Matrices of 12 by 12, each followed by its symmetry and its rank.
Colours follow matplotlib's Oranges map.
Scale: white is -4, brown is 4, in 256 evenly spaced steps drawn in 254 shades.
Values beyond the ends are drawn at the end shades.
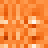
neither, rank two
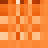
neither, rank one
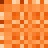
symmetric, rank one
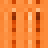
neither, rank one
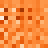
neither, rank two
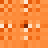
symmetric, rank one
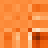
symmetric, rank one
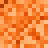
symmetric, full rank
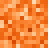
neither, full rank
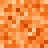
symmetric, full rank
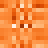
neither, rank two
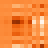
neither, rank one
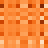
neither, rank one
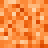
neither, full rank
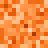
symmetric, full rank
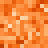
neither, full rank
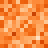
symmetric, full rank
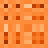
symmetric, rank one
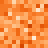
neither, full rank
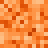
symmetric, full rank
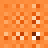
symmetric, rank one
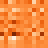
neither, rank two
